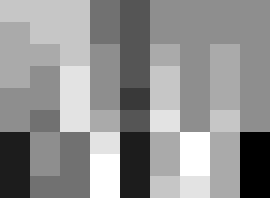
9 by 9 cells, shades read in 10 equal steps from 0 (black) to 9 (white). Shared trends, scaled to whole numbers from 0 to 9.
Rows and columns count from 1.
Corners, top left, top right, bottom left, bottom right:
7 5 1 0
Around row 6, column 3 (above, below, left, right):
8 4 4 6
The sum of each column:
38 48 57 55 20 57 56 53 30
